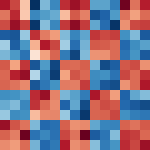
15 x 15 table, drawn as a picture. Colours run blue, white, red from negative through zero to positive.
The field is checkered. No single row or column stands out from its neighbours. The histogram has two humps. Overall the values sit about 50% of the way up the scale.
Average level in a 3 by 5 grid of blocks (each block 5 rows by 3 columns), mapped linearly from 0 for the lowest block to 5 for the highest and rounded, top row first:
41514 | 40404 | 50414
